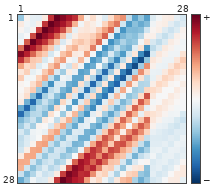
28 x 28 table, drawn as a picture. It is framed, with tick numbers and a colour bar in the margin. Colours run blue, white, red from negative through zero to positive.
Odd rows or columns: none. Seam: vertical, 80% of the way across, the right part calmer. Ninth with the highest average: top left. Grain: diagonal, up to the right.
